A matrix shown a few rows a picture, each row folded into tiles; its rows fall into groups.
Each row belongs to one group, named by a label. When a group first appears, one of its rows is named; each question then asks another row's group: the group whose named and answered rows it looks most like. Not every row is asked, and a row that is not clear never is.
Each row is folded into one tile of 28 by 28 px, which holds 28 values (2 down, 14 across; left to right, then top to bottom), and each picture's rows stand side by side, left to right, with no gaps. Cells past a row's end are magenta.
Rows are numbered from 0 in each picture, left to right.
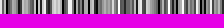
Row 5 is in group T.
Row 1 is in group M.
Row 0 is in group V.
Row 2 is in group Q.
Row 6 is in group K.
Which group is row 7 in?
K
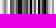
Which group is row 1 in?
V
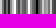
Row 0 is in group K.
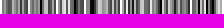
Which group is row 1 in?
M
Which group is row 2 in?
T
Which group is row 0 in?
K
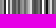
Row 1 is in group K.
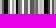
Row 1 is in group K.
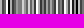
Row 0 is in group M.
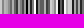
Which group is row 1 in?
M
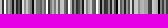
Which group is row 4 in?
M
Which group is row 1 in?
M
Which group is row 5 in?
Q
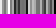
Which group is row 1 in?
Q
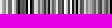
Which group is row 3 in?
Q
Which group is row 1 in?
T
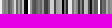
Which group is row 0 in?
K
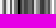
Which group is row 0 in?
T
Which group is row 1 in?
M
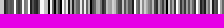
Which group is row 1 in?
K
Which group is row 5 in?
Q
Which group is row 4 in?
K
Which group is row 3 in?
V
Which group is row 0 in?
K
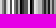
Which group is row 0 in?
T
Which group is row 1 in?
T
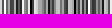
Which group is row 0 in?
V
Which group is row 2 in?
Q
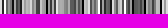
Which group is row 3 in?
Q
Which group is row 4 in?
T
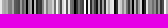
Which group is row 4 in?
T
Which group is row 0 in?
Q
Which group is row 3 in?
V
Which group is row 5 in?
M
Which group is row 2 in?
T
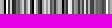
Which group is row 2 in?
Q
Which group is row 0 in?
M
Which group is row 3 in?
V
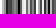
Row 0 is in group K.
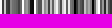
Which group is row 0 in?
V
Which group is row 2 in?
T
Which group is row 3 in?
K
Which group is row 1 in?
M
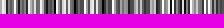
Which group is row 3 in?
T
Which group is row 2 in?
T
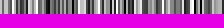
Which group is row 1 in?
T
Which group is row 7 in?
M
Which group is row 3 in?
K
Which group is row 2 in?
V
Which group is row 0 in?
Q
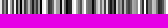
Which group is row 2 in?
M
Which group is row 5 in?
V
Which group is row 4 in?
V
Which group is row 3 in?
K
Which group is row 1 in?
M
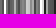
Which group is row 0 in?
V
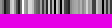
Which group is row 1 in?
Q
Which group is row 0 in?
K
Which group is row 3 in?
Q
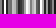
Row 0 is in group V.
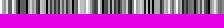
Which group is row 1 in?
Q
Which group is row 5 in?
M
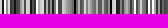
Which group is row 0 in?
V
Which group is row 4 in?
K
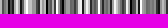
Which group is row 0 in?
M
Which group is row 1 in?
Q
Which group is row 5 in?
K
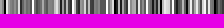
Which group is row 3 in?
V
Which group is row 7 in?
T
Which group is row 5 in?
M
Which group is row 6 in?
V
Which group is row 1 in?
V
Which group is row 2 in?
M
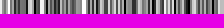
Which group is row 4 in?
M
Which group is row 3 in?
M
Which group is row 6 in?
V
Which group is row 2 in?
V
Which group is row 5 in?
M
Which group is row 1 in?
Q
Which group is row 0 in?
T
